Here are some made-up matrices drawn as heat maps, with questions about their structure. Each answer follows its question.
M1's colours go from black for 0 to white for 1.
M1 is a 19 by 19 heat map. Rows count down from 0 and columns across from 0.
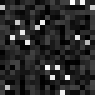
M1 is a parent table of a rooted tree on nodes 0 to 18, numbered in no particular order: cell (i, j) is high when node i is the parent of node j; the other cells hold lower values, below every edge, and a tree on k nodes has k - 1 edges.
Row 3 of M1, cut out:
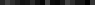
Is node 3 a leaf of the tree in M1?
yes
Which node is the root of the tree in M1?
6
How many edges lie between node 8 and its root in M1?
2
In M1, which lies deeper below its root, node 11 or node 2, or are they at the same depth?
node 11
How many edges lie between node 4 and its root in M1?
1
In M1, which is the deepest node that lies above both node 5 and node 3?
4
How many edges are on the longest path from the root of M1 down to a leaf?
7
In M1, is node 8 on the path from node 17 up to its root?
yes
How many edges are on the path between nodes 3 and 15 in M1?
5
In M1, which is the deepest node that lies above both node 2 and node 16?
8
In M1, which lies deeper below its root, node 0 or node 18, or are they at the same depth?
the same depth
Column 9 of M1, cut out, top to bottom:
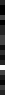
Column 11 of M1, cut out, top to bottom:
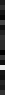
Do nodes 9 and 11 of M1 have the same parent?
yes
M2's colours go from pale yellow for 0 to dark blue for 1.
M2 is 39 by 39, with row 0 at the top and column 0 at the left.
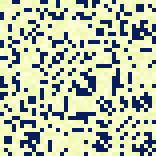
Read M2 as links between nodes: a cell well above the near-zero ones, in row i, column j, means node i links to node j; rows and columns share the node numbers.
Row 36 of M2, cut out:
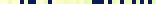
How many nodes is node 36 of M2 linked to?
12
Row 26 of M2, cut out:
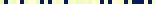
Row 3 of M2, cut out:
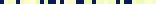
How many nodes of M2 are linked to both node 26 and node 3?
3
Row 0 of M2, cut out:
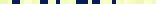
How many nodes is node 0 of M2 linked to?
11
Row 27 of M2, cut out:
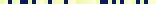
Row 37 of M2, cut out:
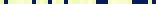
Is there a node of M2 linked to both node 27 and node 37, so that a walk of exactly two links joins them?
yes
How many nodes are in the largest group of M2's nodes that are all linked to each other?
6
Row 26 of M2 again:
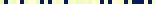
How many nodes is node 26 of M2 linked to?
12
